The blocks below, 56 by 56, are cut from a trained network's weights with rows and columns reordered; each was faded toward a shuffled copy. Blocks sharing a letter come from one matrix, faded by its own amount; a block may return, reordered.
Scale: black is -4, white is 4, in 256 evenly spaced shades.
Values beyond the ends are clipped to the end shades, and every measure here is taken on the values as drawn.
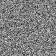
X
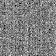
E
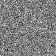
X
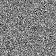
X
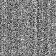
E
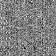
E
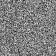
X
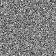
X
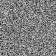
X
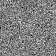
X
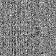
E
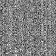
E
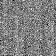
E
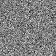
X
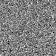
X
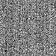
E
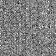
E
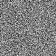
X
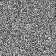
X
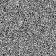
X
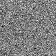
X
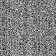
E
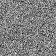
X
